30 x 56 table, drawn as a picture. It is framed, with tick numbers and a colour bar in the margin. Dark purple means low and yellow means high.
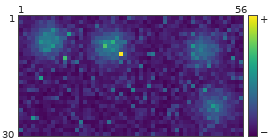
No row or column stands out. On average the colour sits 10% of the way up the scale. The values are skewed, with a long tail toward high values. There are four bumps.
